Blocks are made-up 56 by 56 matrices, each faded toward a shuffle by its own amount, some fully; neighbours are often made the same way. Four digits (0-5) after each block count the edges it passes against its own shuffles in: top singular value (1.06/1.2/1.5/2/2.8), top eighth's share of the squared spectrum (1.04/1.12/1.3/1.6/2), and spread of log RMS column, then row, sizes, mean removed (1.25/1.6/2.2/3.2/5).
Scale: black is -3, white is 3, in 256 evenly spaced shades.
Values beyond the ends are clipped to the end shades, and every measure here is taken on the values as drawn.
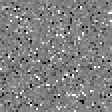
0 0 0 1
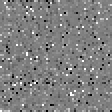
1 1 0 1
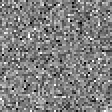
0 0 0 0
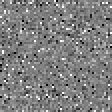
0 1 0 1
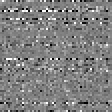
3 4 2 4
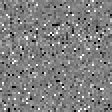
1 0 0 1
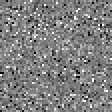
0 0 0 0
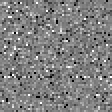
2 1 0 1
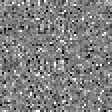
3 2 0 0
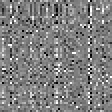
4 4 3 2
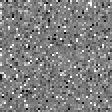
2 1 0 0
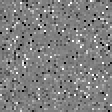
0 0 0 0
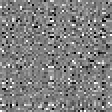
4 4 2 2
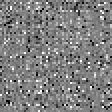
4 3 2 2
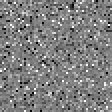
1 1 0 0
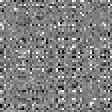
4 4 3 3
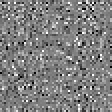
4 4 2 2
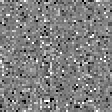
3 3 1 1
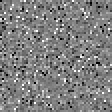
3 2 0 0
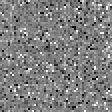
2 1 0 0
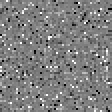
2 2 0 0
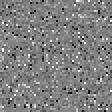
1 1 1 0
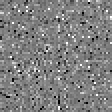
3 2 1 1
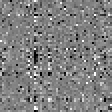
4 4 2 2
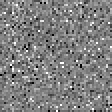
2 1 0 0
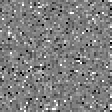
2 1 1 0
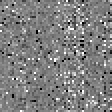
3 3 2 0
